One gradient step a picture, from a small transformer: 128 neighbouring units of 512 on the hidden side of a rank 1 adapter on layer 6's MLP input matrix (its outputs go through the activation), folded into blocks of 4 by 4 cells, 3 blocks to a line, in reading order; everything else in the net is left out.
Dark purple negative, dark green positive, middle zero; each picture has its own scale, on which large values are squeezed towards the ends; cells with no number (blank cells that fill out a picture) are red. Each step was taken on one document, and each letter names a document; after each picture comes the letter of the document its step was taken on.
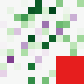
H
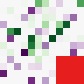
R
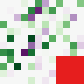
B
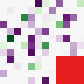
R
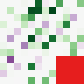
H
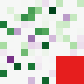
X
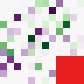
R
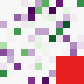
R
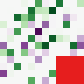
H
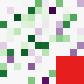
H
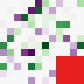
R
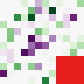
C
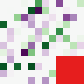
B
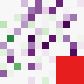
X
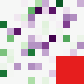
X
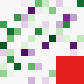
X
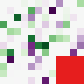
H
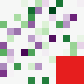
C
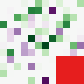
H
